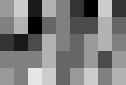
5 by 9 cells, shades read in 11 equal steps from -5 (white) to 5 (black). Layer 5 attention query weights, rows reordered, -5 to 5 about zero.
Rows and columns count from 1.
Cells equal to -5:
0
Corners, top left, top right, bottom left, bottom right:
-1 3 -1 -2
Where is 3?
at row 1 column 6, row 1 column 9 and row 3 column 1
